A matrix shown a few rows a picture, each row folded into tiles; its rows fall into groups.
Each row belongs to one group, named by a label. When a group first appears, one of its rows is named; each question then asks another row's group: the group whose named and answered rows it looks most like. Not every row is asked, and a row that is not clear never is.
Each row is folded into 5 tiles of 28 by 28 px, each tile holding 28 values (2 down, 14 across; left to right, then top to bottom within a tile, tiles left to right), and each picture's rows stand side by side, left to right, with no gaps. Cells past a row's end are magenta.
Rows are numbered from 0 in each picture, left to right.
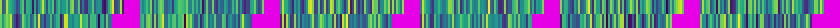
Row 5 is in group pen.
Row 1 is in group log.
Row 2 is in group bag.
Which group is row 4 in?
pen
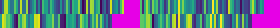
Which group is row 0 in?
log
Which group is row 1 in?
log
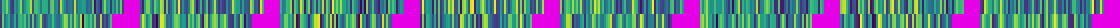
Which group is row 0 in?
bag
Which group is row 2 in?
log
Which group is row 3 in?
bag
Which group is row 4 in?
log
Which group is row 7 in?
log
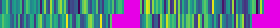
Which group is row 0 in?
bag
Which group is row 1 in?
log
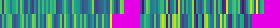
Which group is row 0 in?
log
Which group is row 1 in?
log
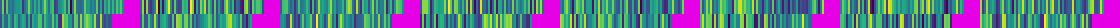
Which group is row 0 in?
bag
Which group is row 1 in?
bag
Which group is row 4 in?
log
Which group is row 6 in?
pen
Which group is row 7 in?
log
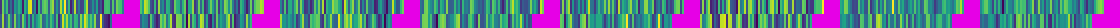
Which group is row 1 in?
pen
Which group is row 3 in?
log
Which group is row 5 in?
pen
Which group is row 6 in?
pen
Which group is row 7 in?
pen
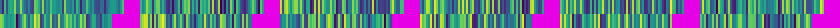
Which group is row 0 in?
log
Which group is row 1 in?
log
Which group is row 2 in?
log
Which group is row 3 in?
log
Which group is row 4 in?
log
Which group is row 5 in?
pen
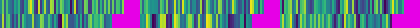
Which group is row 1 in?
log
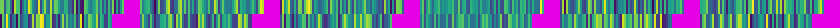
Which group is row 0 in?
bag
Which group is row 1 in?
pen
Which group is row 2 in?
bag
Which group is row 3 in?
bag
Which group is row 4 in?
bag
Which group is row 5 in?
pen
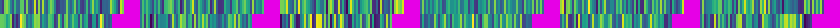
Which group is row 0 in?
log
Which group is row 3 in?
bag
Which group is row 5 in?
bag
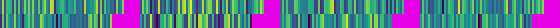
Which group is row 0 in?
bag
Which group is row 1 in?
pen
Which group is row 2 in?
bag
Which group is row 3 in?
bag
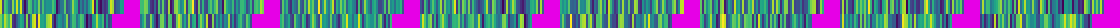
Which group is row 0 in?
log
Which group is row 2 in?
bag
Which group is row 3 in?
log
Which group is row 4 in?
pen
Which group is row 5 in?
log
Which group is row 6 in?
bag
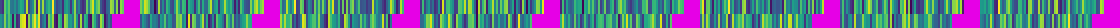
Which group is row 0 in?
log
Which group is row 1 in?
pen
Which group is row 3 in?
pen
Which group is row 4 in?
bag
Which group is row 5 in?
bag
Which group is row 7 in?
pen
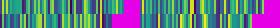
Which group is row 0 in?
bag
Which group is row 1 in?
bag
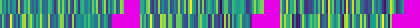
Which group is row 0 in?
pen
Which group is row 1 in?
pen
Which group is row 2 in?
log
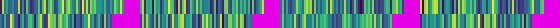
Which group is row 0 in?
pen
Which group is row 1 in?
bag
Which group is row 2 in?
bag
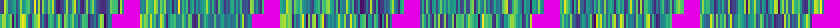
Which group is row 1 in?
log
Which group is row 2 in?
log
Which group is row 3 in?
bag
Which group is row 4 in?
pen
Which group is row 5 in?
pen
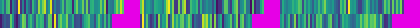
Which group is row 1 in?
bag
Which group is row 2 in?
bag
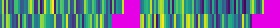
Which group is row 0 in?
bag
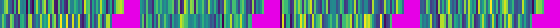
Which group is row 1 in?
bag
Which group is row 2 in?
bag
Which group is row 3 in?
pen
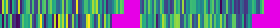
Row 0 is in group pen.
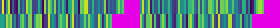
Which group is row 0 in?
pen
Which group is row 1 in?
pen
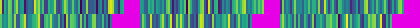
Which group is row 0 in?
log
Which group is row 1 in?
pen
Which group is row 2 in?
bag
